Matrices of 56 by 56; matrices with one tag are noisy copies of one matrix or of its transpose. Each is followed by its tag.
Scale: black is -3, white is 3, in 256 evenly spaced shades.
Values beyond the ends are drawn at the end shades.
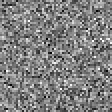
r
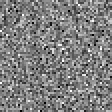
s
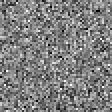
r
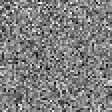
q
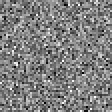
s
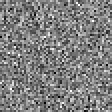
s
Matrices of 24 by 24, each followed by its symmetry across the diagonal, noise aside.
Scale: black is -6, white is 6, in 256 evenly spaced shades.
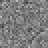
symmetric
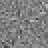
antisymmetric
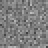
neither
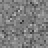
symmetric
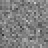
antisymmetric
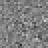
antisymmetric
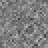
symmetric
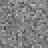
neither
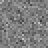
symmetric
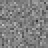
neither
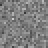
neither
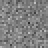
neither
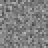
antisymmetric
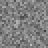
antisymmetric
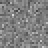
neither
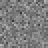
symmetric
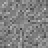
symmetric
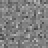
antisymmetric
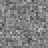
antisymmetric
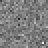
symmetric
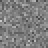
neither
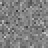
neither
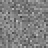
antisymmetric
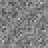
symmetric
